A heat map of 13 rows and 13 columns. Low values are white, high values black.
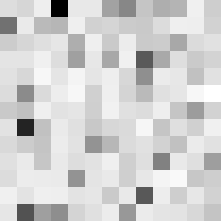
On average the colour sits 20% of the way up the scale. There are no regular stripes. The centre is the calmest part. Most values sit low, with a long tail of high ones.
